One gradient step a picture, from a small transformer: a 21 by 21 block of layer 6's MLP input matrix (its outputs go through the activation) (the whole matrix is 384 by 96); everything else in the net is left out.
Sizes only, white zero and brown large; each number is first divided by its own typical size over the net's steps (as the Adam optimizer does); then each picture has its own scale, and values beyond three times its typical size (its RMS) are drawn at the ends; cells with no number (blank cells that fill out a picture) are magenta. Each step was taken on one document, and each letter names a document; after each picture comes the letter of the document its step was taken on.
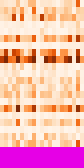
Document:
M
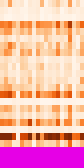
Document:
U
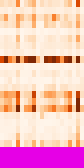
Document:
M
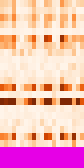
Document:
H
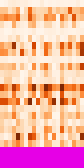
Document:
H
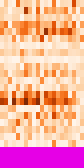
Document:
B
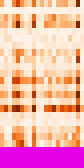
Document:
M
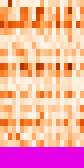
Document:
U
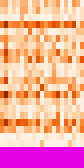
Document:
B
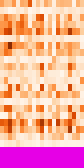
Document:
U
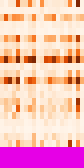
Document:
M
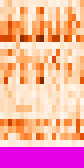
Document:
U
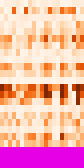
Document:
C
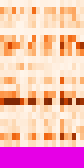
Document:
H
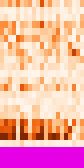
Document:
U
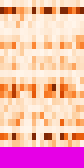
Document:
H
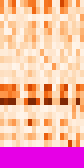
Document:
C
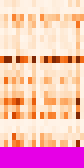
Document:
M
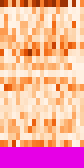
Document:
B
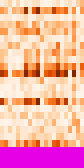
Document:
B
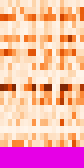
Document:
H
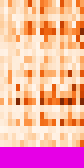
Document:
C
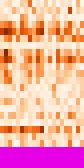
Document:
U
